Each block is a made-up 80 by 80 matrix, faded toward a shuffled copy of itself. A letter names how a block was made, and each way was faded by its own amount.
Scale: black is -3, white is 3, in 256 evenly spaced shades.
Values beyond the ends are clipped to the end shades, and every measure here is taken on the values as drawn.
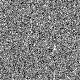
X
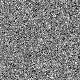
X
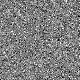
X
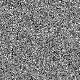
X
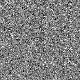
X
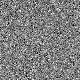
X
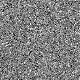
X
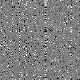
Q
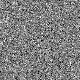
X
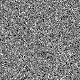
X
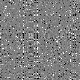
Q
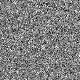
X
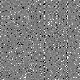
Q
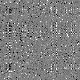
Q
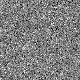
X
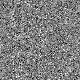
X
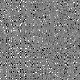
Q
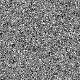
X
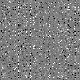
Q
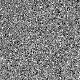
X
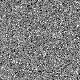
X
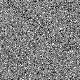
X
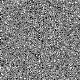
X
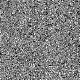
X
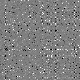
Q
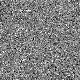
X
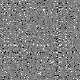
Q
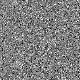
X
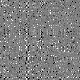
Q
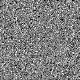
X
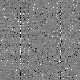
Q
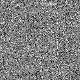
X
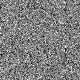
X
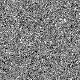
X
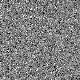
X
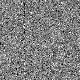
X
